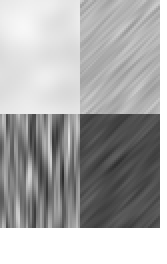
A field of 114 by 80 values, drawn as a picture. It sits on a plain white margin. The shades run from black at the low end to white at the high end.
It is made of 2 by 2 panels. Panel 1,1: very high, smooth, faint in contrast. Panel 1,2: high, slanting up to the right, faint in contrast. Panel 2,1: middling, streaked downward, strong in contrast. Panel 2,2: low, slanting up to the right, faint in contrast.
